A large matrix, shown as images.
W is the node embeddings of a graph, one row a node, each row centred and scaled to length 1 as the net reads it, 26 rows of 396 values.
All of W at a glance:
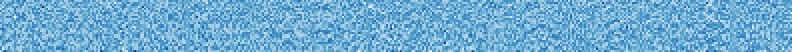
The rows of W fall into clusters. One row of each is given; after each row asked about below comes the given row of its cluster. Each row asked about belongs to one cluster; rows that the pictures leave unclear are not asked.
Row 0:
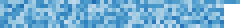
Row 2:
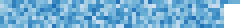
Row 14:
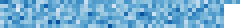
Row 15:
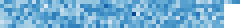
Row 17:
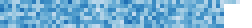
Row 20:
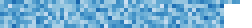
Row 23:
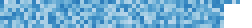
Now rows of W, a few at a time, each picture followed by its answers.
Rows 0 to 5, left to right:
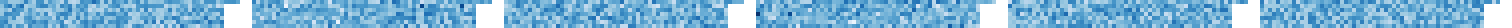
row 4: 15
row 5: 23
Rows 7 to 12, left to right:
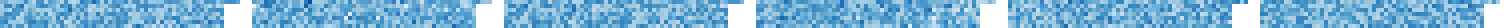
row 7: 0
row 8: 2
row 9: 0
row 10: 17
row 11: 23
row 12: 20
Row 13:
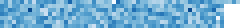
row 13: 20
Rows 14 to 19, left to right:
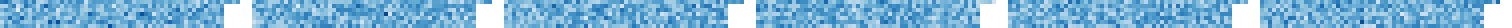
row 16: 2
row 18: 14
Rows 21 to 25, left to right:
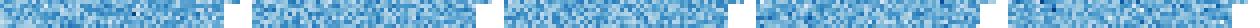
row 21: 15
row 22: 0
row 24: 23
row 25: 20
